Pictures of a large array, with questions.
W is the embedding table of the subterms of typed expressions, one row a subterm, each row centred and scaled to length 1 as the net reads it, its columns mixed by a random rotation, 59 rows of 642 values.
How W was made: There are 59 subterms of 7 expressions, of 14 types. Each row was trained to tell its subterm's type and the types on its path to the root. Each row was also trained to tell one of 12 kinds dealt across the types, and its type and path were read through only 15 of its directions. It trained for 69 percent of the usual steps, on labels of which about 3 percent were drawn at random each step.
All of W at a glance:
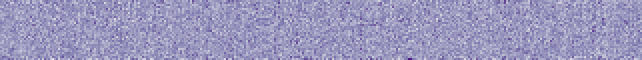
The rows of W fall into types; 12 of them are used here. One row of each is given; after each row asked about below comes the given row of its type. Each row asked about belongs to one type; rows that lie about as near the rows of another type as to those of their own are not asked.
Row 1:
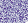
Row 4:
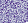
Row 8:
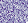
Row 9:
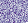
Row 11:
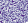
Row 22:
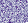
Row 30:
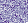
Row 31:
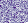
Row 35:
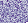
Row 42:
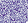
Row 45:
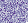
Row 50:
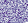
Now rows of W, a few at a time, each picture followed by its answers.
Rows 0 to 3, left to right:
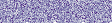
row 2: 31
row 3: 42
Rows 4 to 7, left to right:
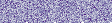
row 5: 9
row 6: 42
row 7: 1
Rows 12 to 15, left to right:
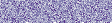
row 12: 1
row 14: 4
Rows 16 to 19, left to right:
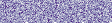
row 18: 31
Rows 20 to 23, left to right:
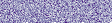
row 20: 9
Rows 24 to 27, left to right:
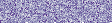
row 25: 35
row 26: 30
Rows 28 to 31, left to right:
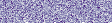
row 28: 30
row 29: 31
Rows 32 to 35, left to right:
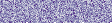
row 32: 22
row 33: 35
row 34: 30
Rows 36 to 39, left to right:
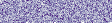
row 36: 50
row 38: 1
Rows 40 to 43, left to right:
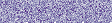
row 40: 30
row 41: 30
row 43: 35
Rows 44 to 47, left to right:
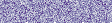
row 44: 50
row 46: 4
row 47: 1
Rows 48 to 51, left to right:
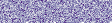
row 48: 11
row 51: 1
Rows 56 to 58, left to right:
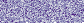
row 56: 42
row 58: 11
